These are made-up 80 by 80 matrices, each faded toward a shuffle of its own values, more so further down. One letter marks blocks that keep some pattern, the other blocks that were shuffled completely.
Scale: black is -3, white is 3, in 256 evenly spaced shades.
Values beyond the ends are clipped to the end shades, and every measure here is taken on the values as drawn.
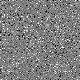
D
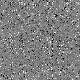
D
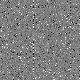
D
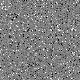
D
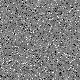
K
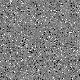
D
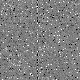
D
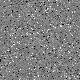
K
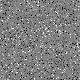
K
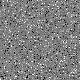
D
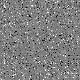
D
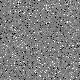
K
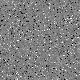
K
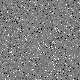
K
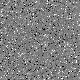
K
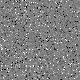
D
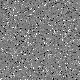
K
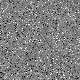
K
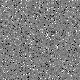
D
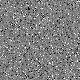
D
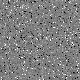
D
